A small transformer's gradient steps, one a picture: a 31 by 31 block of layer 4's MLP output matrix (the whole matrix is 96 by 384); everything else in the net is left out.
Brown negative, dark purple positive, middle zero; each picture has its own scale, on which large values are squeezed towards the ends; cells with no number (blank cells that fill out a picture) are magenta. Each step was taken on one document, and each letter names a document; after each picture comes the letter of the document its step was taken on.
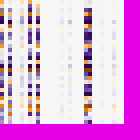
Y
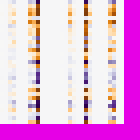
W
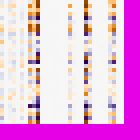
W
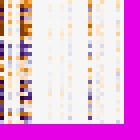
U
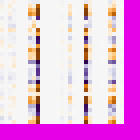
W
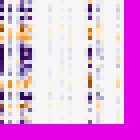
U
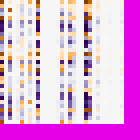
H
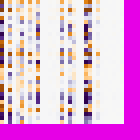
H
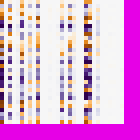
H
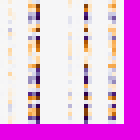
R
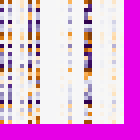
Y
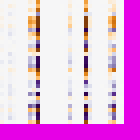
R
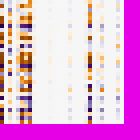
U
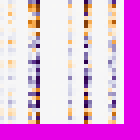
R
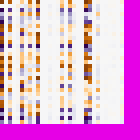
H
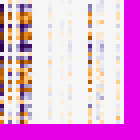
U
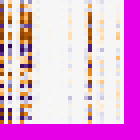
U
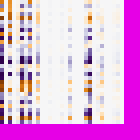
U
